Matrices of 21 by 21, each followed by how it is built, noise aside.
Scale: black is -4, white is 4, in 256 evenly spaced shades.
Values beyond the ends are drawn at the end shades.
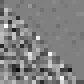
lower triangular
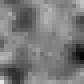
smooth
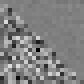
lower triangular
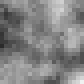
smooth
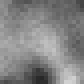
smooth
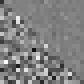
lower triangular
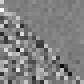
lower triangular
